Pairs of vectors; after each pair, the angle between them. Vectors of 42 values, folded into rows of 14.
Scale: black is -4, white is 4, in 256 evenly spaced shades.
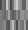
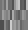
partly aligned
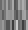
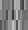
partly opposed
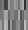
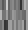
partly opposed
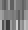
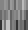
nearly opposite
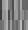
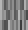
partly opposed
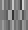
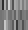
partly opposed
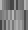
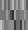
partly opposed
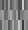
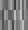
partly opposed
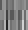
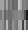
partly opposed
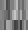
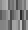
partly opposed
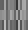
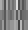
nearly opposite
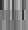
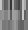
nearly opposite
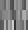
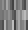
nearly parallel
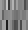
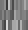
nearly opposite
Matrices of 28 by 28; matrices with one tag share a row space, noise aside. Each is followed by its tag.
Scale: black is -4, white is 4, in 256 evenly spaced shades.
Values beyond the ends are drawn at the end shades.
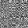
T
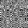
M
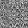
T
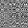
T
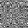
M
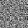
M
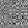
T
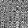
T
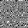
M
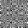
M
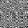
M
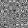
T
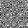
M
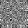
M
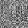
T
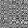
T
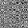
T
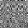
M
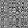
T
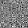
T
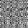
M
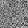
T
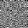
M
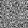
M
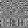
M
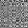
T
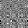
M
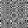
M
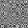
T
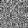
M
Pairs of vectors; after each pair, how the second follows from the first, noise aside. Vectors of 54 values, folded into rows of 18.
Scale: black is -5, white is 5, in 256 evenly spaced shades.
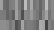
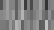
negated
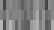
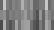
negated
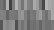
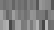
reversed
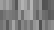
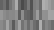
negated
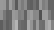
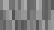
reversed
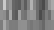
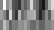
scaled up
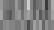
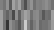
reversed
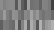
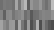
negated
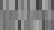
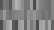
reversed
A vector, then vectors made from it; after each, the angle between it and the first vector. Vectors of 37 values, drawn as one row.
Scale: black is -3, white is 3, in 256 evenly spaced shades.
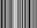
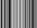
partly aligned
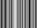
nearly parallel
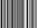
orthogonal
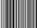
orthogonal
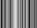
nearly parallel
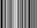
nearly parallel
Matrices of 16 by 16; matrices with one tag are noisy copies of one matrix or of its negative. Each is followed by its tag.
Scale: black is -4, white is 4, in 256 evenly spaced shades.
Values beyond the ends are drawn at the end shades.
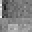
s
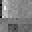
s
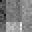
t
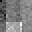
t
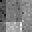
t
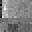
s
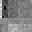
s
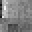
s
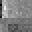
s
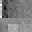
s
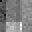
t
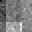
t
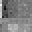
s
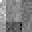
t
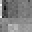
s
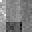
t
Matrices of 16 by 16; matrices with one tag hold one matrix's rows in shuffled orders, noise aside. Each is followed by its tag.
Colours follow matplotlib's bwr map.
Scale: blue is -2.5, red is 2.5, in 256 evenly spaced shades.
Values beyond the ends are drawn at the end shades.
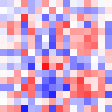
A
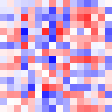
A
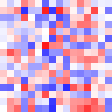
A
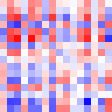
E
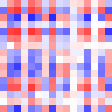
E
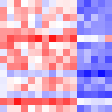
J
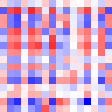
E
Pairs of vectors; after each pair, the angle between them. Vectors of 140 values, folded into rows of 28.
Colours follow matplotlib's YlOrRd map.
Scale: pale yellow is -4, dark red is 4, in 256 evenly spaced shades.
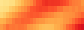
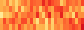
partly aligned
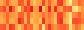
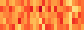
nearly parallel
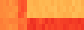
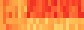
nearly opposite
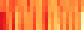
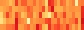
partly opposed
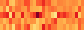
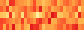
nearly opposite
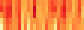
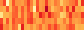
partly opposed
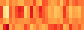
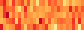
partly opposed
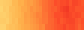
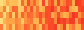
partly aligned
